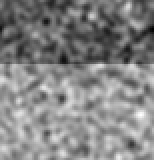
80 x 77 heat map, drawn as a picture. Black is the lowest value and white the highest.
Overall the values sit about 50% of the way up the scale. A horizontal seam about 40% of the way down splits the table, and the bottom part is higher. No lone cell stands out from its neighbours. The texture is blotchy.
